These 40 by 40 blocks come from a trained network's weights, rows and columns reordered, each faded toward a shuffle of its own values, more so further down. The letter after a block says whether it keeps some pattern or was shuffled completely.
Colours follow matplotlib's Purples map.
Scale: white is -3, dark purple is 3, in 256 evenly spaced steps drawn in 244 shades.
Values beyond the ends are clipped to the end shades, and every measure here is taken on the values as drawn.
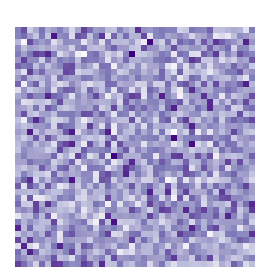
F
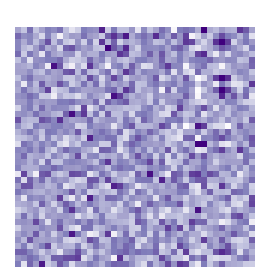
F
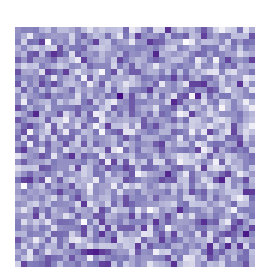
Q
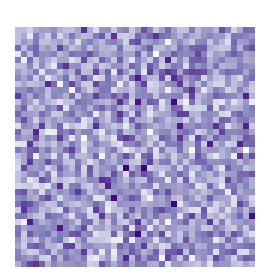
Q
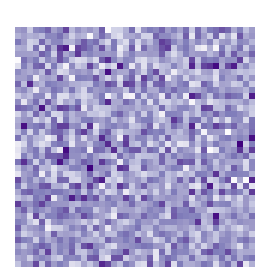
F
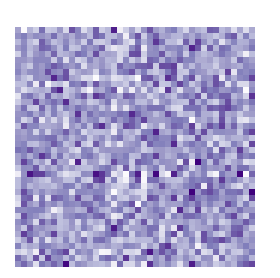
F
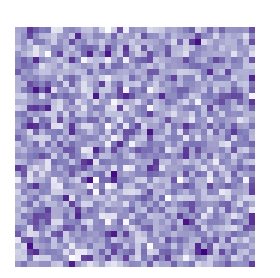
F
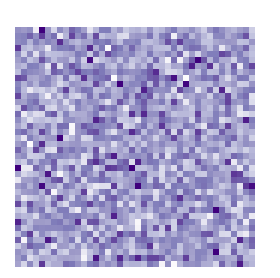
Q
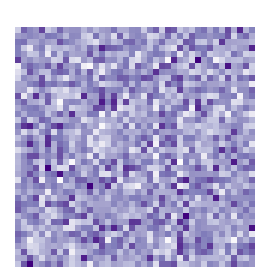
F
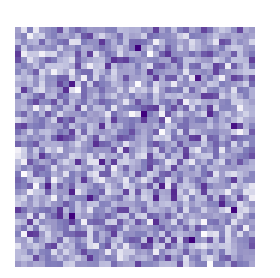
Q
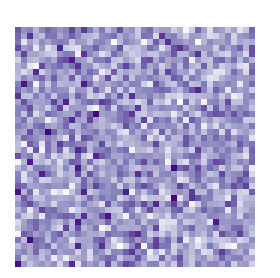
Q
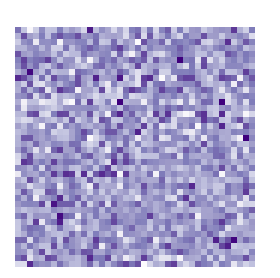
F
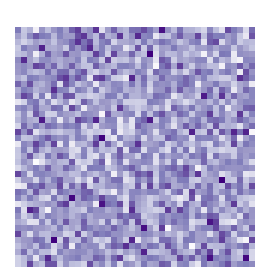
Q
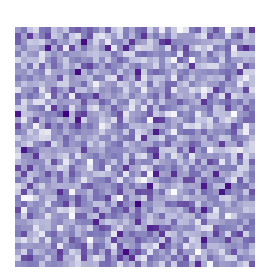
Q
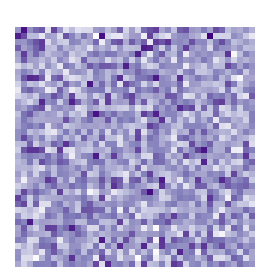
F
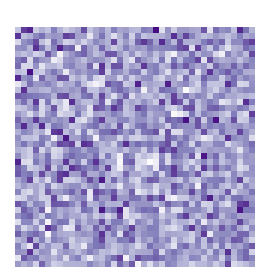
F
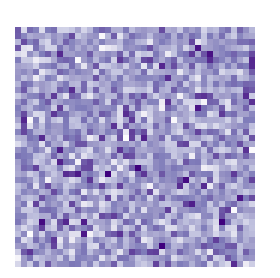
Q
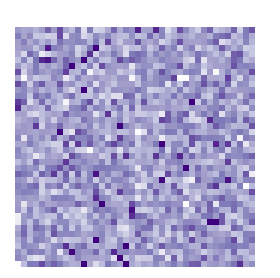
Q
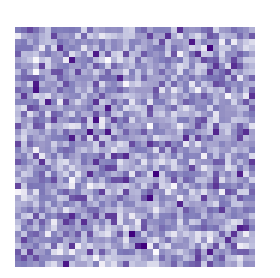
Q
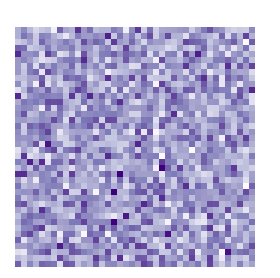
Q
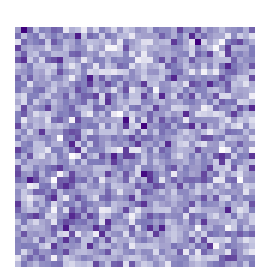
F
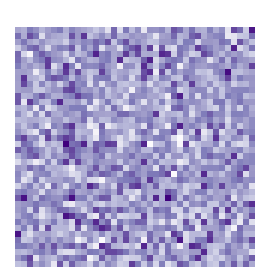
F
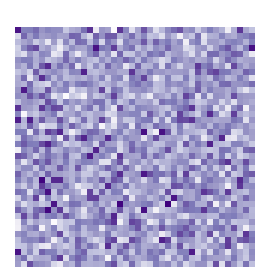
F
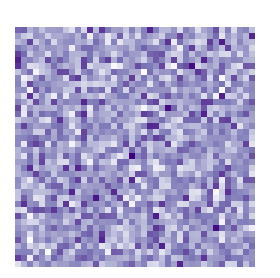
F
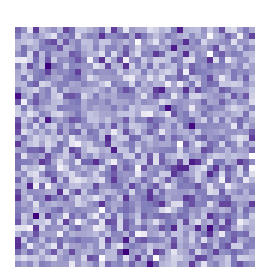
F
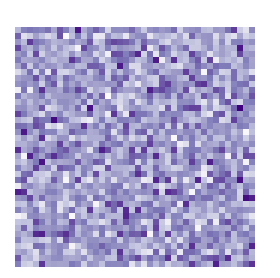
Q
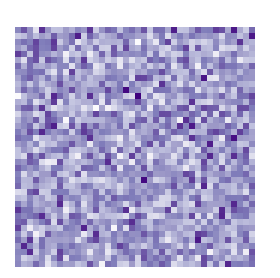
Q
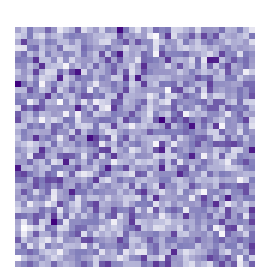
Q
